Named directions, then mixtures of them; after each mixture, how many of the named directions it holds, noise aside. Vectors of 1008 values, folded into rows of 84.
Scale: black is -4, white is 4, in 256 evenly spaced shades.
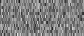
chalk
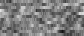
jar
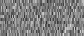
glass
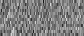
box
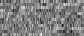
three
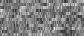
two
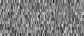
three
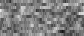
one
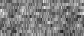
two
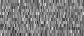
three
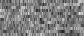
three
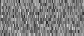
two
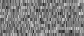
three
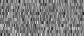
two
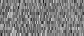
two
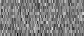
one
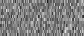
two
